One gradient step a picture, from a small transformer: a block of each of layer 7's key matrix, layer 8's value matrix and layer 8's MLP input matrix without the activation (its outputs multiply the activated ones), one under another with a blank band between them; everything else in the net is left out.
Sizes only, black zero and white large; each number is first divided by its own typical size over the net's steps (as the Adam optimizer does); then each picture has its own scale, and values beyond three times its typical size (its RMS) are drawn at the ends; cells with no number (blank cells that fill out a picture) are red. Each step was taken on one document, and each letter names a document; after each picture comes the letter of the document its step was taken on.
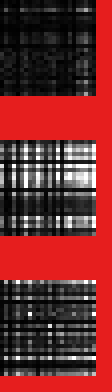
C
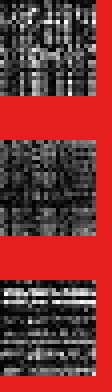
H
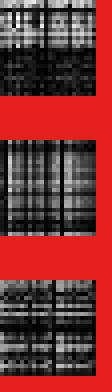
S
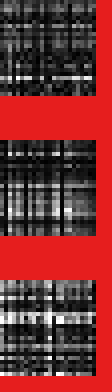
S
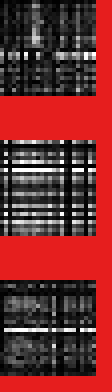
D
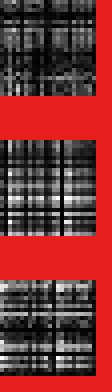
S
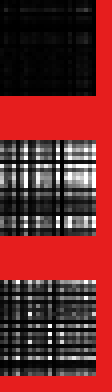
C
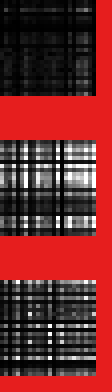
C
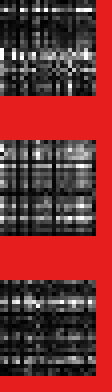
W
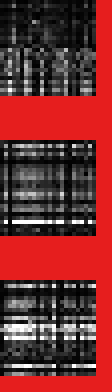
D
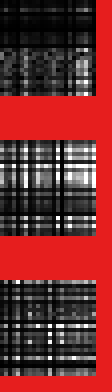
C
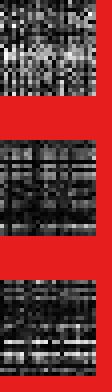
H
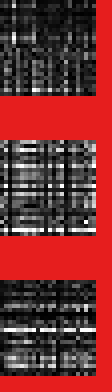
D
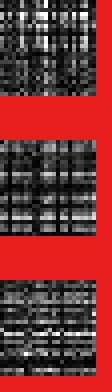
H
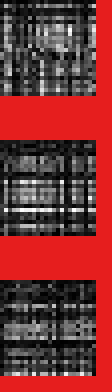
D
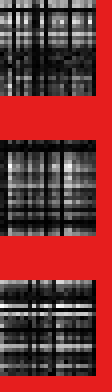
S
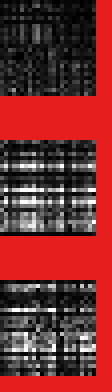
D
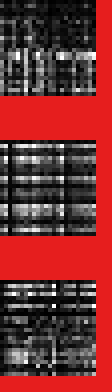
D
